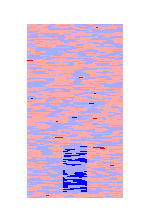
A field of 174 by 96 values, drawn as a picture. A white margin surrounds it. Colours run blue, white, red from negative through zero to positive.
Streaks run across, left to right. Overall the values sit about 50% of the way up the scale. An odd patch, lower than its surroundings, sits in the bottom middle. Neither half mirrors the other.
